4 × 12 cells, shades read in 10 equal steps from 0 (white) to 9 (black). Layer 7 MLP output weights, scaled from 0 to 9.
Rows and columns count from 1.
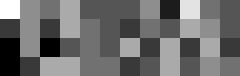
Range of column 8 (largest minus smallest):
3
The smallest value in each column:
0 4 3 3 5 5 3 4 3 1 3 5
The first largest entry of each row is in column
9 1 1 1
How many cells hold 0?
1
